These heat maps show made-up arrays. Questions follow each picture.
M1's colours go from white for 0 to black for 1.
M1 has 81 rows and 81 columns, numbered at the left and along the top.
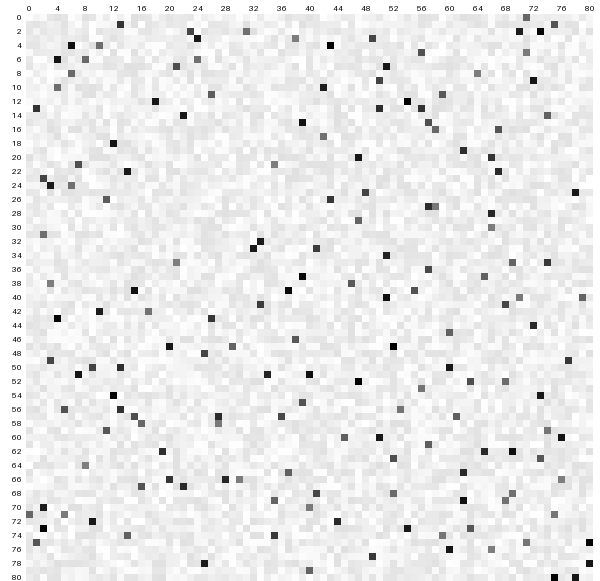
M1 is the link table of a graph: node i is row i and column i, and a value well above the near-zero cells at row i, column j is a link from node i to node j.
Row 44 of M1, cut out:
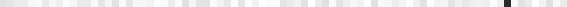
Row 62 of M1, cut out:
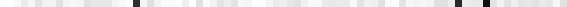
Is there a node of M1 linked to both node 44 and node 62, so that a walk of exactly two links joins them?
no
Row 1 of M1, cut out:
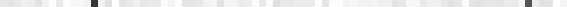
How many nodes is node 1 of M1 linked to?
2
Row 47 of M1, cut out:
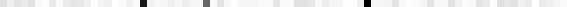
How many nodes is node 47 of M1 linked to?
3
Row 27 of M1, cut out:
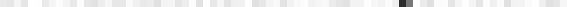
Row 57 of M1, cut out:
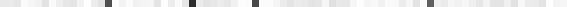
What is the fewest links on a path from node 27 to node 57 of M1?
1
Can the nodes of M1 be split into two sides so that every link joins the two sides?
no
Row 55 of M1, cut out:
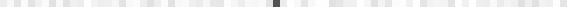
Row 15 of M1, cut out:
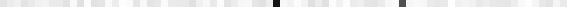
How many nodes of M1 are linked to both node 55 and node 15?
1
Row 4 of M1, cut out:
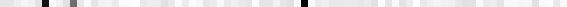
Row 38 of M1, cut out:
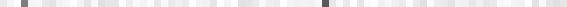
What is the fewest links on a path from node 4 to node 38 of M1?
4
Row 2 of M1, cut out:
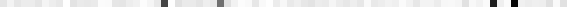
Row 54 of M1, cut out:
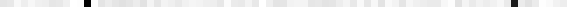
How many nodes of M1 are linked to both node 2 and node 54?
1
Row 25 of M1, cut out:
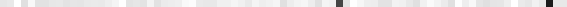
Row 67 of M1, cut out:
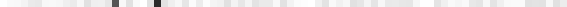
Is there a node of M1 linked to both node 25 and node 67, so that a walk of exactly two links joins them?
no
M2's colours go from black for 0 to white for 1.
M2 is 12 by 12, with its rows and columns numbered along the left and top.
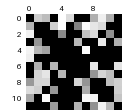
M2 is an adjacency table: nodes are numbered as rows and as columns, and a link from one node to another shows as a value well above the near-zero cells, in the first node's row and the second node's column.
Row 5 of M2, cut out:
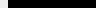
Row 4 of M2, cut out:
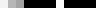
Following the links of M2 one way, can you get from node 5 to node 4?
yes
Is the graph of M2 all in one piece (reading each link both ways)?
yes
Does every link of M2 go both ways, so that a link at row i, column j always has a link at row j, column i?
yes
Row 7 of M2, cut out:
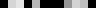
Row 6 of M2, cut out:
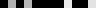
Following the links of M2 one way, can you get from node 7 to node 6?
yes
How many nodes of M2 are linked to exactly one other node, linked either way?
1
